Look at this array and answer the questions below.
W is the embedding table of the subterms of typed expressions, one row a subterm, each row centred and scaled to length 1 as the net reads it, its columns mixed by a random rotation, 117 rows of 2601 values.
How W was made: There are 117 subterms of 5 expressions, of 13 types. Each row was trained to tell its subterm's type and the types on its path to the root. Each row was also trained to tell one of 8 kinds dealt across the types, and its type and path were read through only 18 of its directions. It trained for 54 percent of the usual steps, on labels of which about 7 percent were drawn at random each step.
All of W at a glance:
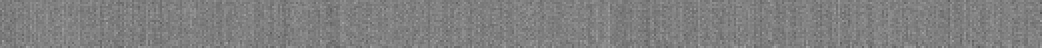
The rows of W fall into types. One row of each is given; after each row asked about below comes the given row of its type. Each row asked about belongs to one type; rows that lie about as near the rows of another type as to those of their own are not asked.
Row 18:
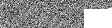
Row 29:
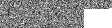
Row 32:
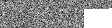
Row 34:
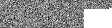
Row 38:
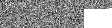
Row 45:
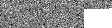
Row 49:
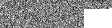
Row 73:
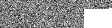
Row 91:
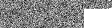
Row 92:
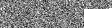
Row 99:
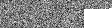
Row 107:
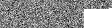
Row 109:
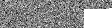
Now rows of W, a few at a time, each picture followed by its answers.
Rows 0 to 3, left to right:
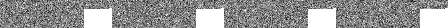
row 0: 92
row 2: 32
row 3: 107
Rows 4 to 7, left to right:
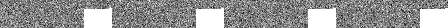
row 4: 92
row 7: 34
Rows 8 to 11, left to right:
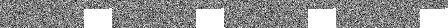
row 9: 34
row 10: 92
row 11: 109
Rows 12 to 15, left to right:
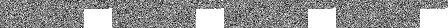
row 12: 73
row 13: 91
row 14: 45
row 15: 91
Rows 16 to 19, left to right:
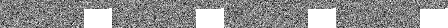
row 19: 38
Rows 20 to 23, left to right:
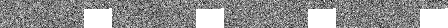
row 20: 49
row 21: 92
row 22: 34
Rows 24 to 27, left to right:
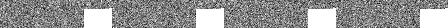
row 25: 18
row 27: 34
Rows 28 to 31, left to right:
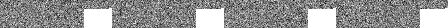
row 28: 99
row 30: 49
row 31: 99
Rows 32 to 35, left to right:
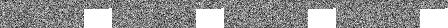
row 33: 49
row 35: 99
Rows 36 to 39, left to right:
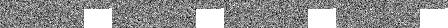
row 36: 92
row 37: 99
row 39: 91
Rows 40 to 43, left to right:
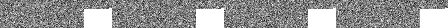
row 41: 32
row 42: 38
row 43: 109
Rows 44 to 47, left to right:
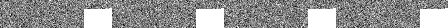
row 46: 109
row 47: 99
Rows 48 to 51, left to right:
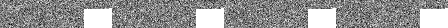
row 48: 45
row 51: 107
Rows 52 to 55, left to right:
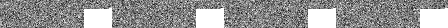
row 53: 92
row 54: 18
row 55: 45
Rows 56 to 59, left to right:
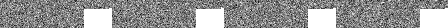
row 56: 109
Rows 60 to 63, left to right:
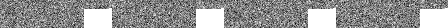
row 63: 109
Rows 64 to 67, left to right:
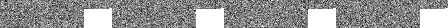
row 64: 32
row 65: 45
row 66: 99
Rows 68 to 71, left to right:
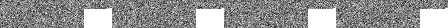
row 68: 29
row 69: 49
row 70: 38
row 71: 32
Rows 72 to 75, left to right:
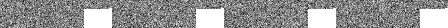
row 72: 45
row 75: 107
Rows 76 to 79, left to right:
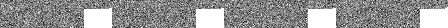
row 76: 45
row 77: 107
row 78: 109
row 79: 38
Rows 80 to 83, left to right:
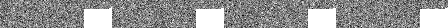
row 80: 99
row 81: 45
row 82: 92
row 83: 99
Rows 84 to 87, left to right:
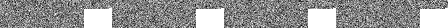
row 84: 92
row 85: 109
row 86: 107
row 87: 99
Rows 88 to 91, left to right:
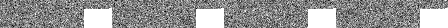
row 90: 32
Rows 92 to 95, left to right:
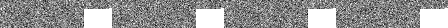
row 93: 45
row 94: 18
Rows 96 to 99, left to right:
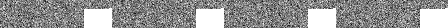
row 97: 92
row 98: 29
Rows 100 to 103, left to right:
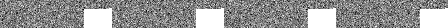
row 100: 109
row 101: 29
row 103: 109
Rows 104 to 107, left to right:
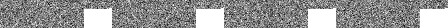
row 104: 107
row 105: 49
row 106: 29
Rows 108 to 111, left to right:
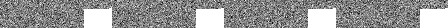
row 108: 29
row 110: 32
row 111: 18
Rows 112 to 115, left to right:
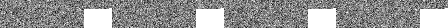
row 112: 107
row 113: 29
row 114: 18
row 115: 73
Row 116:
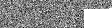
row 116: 45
